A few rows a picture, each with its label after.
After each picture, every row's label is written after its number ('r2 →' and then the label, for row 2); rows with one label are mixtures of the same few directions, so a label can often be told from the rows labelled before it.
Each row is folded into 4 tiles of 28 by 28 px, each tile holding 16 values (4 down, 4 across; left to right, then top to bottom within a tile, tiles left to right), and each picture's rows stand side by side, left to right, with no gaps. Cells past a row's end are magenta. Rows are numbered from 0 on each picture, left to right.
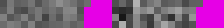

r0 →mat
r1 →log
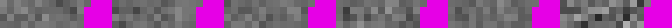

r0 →mat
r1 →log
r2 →mat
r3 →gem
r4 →gem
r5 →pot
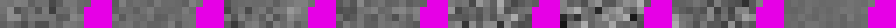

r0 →gem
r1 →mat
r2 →log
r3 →log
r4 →gem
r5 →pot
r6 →pot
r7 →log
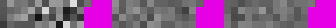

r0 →pot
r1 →mat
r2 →gem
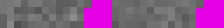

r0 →gem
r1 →pot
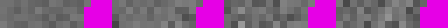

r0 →pot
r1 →pot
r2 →gem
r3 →mat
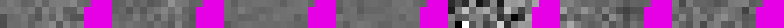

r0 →pot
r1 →mat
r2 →pot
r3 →log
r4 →gem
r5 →log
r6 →mat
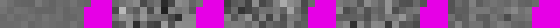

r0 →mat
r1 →gem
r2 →mat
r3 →gem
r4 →log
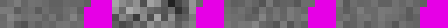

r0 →gem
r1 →mat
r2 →pot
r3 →mat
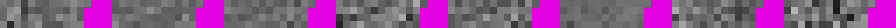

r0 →log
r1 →pot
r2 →pot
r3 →pot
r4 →pot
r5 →log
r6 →log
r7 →gem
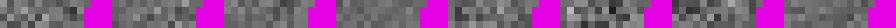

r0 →mat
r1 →pot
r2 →mat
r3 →mat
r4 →gem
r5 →gem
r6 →mat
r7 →pot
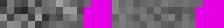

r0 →mat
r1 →log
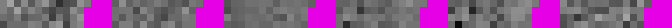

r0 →mat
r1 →mat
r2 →log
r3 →log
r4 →log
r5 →pot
